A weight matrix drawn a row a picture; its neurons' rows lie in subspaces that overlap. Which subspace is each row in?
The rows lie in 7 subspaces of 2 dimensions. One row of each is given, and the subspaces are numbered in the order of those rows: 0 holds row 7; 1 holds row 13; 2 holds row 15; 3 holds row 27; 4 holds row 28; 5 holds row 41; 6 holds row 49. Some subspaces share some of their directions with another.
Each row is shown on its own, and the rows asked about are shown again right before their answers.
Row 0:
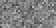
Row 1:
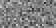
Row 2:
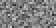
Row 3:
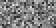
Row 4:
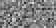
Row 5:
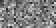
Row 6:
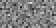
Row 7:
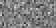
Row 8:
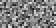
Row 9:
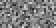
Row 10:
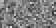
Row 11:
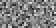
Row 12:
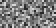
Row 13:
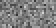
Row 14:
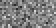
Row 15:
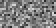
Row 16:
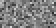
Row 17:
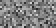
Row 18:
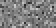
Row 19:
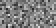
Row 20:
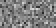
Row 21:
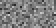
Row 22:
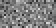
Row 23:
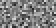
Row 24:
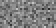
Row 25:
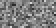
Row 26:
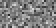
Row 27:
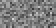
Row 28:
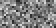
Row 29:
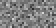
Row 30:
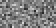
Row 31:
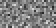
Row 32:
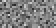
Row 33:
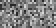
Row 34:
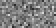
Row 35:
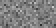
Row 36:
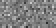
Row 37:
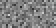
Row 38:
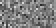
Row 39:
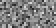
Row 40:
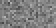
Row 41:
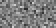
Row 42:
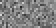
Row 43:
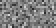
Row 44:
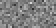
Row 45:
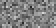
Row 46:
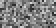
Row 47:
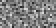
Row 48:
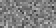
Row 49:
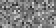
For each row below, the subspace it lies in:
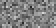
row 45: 6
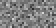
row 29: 3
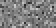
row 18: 0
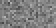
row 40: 3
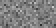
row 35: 6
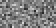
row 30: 5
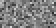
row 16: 2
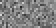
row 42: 0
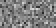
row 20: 0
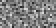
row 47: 5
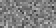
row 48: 6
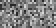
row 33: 1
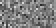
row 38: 0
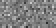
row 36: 4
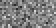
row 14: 3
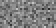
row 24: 5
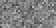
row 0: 6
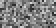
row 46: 2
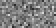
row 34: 0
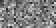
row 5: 2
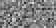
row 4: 5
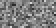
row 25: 2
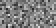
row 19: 2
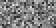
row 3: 6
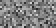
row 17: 6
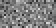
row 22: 4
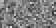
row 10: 2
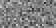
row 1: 1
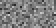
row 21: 4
